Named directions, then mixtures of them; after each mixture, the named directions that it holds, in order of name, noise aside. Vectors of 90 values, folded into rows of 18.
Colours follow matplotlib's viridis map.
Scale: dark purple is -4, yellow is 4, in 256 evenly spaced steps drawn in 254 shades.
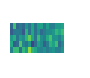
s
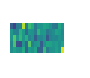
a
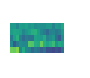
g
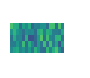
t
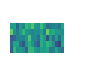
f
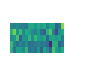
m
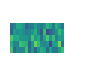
f, t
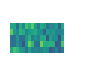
f, g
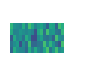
a, f, t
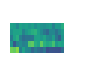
g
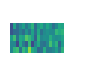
a, s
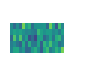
a, t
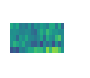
g, t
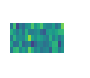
f, m, s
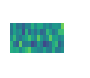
m, s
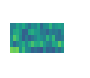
f, g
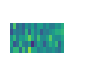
s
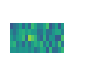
t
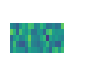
a, f, m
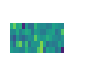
a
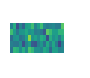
f, m, s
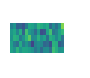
m, s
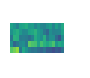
g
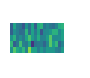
s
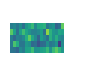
f, g, m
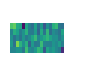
a
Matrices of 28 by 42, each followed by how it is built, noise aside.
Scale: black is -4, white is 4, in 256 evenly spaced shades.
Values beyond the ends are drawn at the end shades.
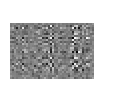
low rank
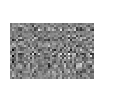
low rank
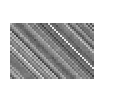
Toeplitz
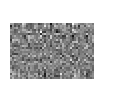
low rank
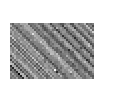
Toeplitz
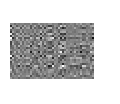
low rank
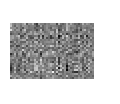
low rank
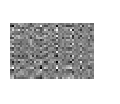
low rank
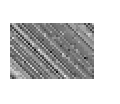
Toeplitz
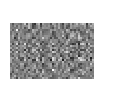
low rank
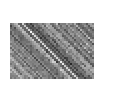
Toeplitz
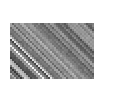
Toeplitz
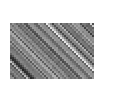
Toeplitz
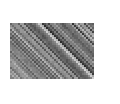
Toeplitz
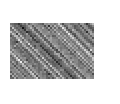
Toeplitz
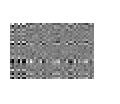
low rank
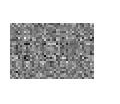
low rank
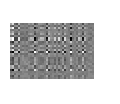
low rank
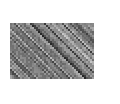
Toeplitz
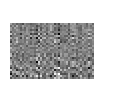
low rank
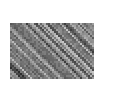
Toeplitz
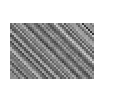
Toeplitz
